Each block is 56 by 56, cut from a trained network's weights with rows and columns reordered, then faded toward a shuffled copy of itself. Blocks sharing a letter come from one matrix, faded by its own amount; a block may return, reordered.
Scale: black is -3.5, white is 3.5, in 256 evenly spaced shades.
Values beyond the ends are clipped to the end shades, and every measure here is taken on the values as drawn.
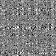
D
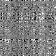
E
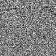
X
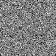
X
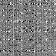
E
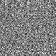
X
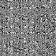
D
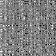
E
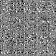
D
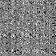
D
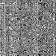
D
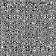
D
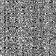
D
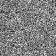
X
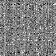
D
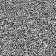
X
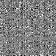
D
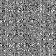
D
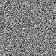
X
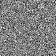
X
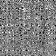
D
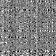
E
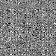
D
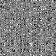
D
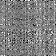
E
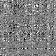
D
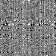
E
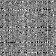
E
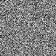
X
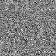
X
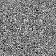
X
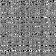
E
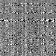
E
